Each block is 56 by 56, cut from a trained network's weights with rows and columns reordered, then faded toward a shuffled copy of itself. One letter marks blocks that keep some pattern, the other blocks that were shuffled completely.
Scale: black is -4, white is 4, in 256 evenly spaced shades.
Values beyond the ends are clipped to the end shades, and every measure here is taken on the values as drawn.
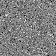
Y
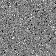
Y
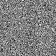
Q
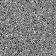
Y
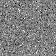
Y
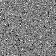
Y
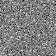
Y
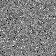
Y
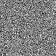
Q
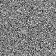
Q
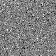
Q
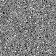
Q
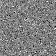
Y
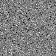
Y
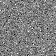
Y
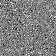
Y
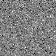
Q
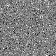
Y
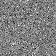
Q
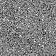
Y
